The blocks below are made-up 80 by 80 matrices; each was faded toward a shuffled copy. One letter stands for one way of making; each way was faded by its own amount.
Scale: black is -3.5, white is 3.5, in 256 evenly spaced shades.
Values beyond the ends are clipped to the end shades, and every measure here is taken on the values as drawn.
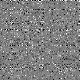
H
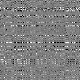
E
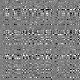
E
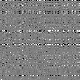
E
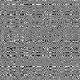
E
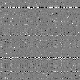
E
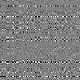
E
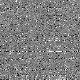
H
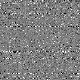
H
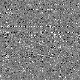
H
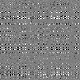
E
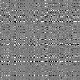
E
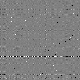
E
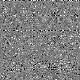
H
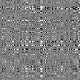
E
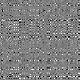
E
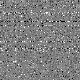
H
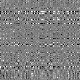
E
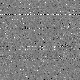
H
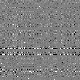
E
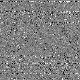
H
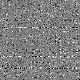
H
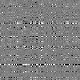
E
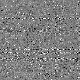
H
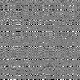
E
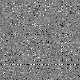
H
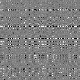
E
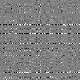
E
